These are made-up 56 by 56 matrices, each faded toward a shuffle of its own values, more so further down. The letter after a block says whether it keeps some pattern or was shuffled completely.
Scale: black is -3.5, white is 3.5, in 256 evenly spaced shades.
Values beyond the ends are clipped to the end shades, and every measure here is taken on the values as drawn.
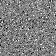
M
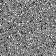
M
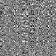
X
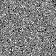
M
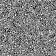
M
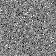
M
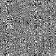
X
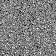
M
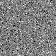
M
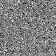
M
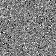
M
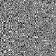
X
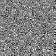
X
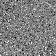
M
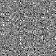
X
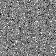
M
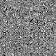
X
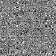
X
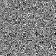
X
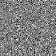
X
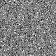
M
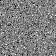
M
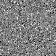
M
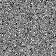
M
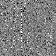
X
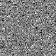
X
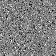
M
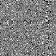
X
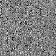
X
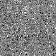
X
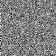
X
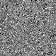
M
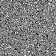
M
